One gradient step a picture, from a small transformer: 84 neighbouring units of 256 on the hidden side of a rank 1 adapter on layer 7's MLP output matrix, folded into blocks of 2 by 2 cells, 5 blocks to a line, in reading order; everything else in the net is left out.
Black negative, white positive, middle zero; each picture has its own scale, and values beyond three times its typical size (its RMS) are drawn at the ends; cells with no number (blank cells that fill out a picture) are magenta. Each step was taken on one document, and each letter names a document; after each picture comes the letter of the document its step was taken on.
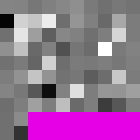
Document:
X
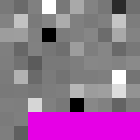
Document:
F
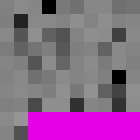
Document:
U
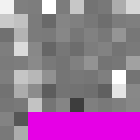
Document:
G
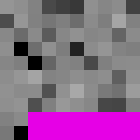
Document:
X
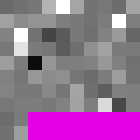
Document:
X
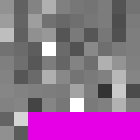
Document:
U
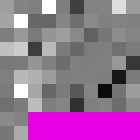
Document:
G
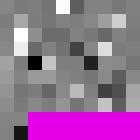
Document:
X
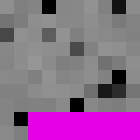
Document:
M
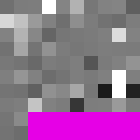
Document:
G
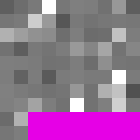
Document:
U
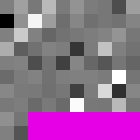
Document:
F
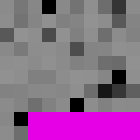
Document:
M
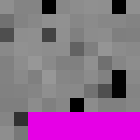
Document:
M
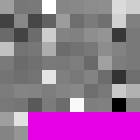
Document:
U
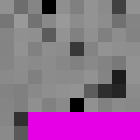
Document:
M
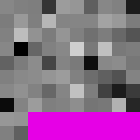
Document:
X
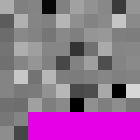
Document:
F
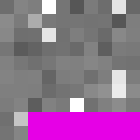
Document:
M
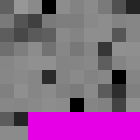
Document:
U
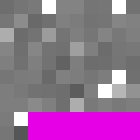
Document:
F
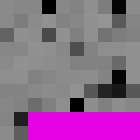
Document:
M
